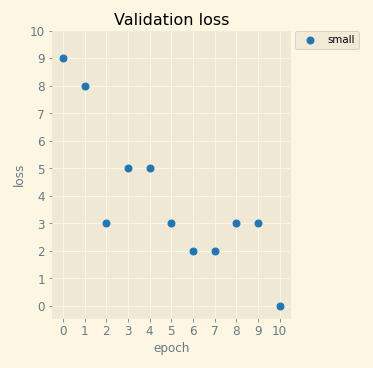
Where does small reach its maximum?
0
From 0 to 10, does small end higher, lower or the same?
lower
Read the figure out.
Title: Validation loss
x-axis: epoch, ticks 0 1 2 3 4 5 6 7 8 9 10
y-axis: loss, ticks 0 1 2 3 4 5 6 7 8 9 10
Legend: small
Values:
small: 9 8 3 5 5 3 2 2 3 3 0
